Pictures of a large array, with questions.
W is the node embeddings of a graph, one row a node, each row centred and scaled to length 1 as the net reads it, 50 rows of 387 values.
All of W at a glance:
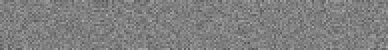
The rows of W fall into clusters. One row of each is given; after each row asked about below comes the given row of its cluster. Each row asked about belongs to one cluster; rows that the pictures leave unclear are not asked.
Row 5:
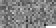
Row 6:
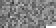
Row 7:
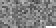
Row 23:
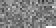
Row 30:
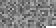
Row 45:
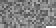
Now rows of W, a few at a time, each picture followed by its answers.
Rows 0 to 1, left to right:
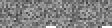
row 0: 7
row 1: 7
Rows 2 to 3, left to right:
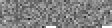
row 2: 7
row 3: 6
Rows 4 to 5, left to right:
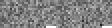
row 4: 6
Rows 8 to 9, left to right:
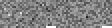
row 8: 30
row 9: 23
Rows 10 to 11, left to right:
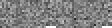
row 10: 7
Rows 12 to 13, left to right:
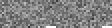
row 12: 23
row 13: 23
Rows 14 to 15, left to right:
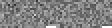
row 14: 5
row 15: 45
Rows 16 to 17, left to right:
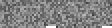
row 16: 5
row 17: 23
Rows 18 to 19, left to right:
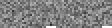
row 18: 30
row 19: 6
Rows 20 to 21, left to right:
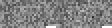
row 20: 5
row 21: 5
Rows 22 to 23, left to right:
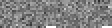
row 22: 30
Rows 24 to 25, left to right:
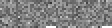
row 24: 7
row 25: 7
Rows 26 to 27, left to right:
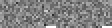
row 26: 5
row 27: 30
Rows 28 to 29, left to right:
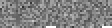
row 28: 7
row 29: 30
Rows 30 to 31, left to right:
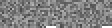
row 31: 45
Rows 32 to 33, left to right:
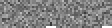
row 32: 30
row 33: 6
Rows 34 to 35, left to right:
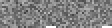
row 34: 7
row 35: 23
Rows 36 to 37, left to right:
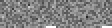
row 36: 23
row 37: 23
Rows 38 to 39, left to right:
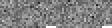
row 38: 7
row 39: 5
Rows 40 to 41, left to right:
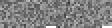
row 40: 45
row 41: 6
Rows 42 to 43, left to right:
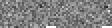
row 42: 30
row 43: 23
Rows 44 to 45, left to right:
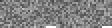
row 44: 23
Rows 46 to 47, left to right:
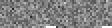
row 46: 23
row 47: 7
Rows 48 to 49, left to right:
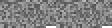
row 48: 45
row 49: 45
